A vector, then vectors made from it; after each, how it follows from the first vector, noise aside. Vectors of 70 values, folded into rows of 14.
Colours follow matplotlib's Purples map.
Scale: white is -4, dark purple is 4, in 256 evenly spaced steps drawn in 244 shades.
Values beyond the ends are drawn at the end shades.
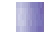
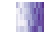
scaled up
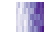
scaled up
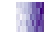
scaled up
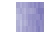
shrunk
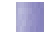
shrunk
